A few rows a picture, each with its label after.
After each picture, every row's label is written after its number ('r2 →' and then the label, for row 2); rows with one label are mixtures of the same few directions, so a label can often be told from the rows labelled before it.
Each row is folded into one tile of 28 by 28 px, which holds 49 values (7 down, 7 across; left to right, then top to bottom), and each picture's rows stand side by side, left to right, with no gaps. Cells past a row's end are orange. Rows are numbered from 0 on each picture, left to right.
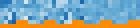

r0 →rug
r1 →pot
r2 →rug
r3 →pot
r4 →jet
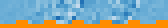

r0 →jet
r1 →jet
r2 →pot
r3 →rug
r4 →pot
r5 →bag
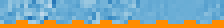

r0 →jet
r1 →pot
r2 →pot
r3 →rug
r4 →pot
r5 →jet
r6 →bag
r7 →jet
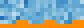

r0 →pot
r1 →jet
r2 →rug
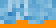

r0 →jet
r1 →pot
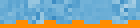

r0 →jet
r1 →rug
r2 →bag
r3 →bag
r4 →bag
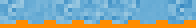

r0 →bag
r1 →jet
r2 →bag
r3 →pot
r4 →pot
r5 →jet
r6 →bag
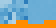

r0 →rug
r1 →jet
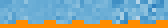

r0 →rug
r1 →jet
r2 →pot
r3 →bag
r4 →rug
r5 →bag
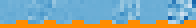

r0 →jet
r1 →pot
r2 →rug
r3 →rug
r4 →jet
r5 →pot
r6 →pot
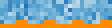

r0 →jet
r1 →pot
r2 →bag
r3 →rug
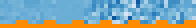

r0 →pot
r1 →rug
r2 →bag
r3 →jet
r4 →pot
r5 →pot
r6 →rug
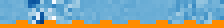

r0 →pot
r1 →rug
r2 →bag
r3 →rug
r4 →bag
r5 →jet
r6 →jet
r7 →rug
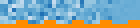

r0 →bag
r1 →pot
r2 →pot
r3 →rug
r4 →bag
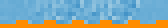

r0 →pot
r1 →jet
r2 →pot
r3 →jet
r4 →pot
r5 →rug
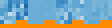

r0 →jet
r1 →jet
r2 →rug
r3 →jet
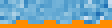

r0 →pot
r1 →bag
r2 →jet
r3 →pot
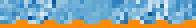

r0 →pot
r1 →pot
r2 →rug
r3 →jet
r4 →rug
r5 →jet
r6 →jet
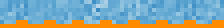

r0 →jet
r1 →jet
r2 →rug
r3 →bag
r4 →jet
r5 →bag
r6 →jet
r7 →pot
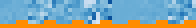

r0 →rug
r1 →pot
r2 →bag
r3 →rug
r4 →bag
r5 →pot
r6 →pot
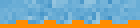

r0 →rug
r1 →pot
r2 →rug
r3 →rug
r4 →bag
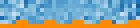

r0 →pot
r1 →bag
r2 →rug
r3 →pot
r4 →jet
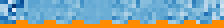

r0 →bag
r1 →rug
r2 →pot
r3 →pot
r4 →pot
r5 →rug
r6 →pot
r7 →jet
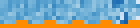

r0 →jet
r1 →jet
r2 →pot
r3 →jet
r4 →rug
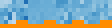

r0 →rug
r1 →rug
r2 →rug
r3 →jet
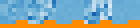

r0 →bag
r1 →pot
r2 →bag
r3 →jet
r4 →rug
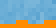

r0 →jet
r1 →rug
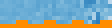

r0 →pot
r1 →jet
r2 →pot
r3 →rug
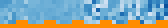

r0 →rug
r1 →rug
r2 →jet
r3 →bag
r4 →jet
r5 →jet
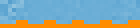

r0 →bag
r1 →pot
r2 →pot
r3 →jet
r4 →pot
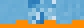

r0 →bag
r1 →rug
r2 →jet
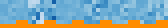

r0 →bag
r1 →rug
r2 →pot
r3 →bag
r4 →bag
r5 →jet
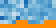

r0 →pot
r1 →pot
